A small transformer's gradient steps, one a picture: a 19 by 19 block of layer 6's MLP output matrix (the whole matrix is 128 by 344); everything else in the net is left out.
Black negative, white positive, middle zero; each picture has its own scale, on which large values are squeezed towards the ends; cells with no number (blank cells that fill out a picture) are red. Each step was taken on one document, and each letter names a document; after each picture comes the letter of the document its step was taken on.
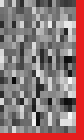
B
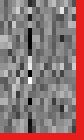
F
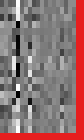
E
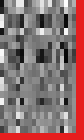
B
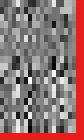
F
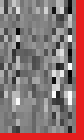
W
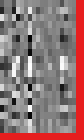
F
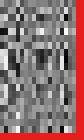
B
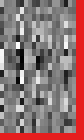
B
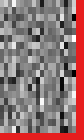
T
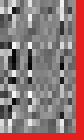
E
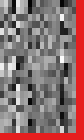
T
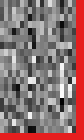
F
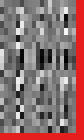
B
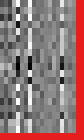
E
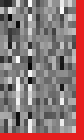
E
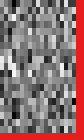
T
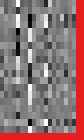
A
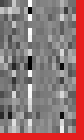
E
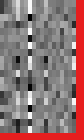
A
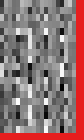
A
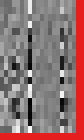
E
